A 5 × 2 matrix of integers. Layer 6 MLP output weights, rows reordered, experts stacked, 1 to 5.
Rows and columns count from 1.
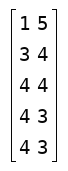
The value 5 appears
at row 1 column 2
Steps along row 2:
up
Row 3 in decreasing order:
4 4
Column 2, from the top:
5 4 4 3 3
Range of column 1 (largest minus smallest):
3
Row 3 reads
4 4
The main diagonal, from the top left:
1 4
